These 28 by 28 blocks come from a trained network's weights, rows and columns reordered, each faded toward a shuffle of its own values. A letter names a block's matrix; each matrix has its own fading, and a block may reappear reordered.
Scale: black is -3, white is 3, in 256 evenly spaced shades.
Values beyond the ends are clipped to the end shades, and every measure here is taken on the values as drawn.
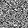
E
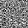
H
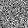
E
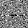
E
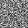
H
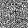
E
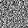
H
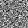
H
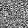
H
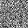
E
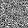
E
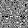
E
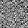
H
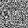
H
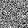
E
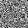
E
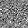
E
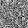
E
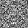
H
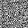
E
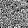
E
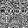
H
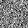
E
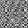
H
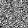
H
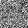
E
